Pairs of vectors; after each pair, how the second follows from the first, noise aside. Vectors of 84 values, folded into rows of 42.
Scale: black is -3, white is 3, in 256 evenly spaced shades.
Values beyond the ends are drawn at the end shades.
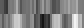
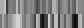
sign-scrambled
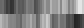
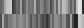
sign-scrambled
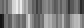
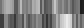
reversed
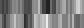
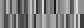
shuffled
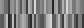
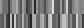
sign-scrambled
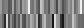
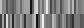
shuffled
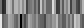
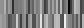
shuffled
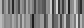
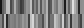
shuffled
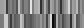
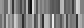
reversed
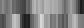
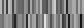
shuffled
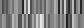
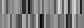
sign-scrambled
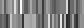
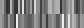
reversed
